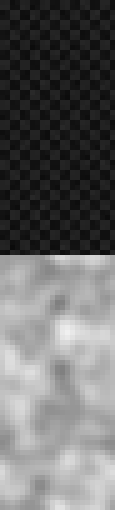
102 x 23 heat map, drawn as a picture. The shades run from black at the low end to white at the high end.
The table splits into 2 rows of 1 panel. Panel 1,1: very low, checkered, faint in contrast. Panel 2,1: high, blotchy.
